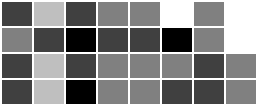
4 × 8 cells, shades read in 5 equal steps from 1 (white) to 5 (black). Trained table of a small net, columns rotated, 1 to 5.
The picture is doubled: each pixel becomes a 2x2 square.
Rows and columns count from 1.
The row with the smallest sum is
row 1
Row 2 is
3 4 5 4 4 5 3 1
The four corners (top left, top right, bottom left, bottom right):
4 1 4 3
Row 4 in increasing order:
2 3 3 3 4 4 4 5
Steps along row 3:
down up down same same up down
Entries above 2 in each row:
5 7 7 7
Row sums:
21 29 26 28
